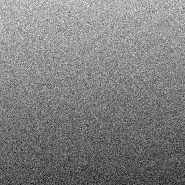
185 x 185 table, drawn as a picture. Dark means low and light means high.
No row or column stands out. Values rise toward the top. Overall the values sit about 50% of the way up the scale. No regular stripes run through it. Fine speckle covers the field.
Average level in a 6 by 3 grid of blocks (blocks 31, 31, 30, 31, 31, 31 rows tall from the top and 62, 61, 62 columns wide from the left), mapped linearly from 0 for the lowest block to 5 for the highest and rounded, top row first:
5 5 5 / 4 4 4 / 3 3 3 / 2 2 2 / 1 1 1 / 0 0 0
